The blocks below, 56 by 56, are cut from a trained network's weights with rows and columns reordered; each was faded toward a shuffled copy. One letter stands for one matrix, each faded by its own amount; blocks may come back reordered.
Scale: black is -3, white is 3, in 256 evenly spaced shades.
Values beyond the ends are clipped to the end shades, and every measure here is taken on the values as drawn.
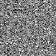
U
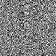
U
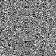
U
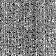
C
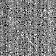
C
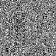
U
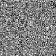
U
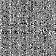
C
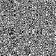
U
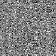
U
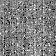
C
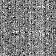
C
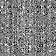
C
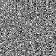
U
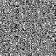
U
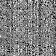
C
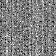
C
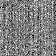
C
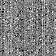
C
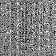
C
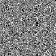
U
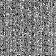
C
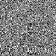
U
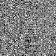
U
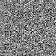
U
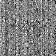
C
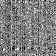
C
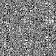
U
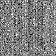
C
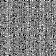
C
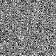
U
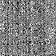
C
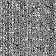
C
